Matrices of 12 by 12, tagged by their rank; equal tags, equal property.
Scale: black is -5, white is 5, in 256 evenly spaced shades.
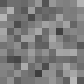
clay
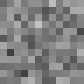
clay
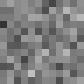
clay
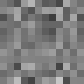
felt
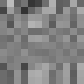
felt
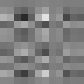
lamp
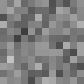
clay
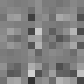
felt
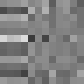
felt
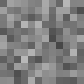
clay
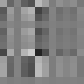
lamp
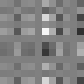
lamp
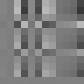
lamp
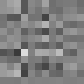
felt
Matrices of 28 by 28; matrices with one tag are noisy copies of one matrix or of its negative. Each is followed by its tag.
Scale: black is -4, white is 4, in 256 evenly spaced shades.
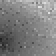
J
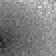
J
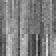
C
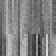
C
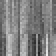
C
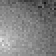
J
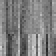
C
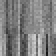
C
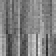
C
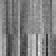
C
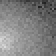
J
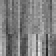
C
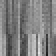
C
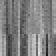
C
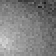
J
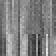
C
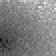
J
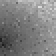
J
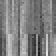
C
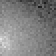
J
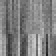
C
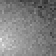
J
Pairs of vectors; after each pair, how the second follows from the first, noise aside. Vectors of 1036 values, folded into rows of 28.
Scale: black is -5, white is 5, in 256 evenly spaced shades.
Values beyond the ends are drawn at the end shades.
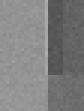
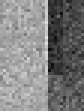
scaled up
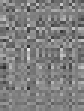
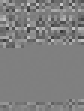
partly zeroed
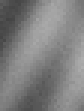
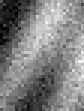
scaled up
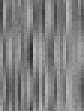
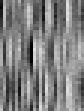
scaled up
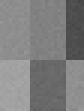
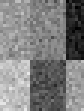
scaled up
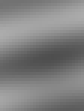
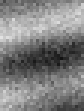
scaled up
